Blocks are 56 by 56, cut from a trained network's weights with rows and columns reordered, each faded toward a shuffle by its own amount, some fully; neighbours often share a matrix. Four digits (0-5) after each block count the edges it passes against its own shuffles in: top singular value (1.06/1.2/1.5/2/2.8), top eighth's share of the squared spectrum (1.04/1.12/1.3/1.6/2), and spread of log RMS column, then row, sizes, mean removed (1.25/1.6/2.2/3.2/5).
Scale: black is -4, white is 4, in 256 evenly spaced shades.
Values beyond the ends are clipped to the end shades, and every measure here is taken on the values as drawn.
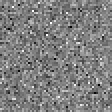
0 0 0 0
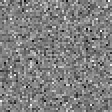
0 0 0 1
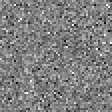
0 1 0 0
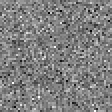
0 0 0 0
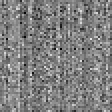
3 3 2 2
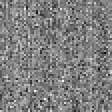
2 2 0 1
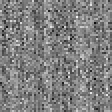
3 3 1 1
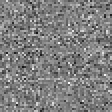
2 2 2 1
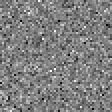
0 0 0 0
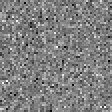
0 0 0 0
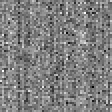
3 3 1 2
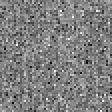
2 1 0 0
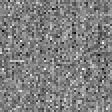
2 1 0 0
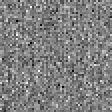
2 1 0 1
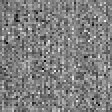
3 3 1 2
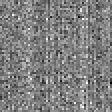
3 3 1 2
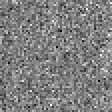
1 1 0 0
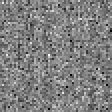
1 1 0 0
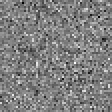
2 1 1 0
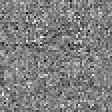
2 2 2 1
